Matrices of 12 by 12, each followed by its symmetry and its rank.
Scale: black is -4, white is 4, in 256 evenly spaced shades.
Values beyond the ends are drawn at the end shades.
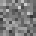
neither, full rank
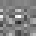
neither, rank two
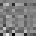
neither, rank two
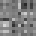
antisymmetric, rank two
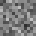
symmetric, full rank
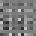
neither, rank two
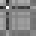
symmetric, rank one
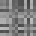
antisymmetric, rank two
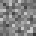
symmetric, full rank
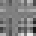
antisymmetric, rank two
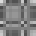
symmetric, rank one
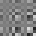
symmetric, rank one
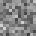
neither, full rank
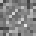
symmetric, full rank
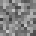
neither, full rank
